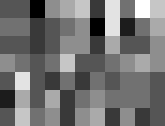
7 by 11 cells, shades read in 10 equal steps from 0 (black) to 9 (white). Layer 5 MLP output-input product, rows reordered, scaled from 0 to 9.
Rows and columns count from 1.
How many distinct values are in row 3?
4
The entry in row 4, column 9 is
5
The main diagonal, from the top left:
3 4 2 4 4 4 6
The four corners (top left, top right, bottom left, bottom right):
3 7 3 3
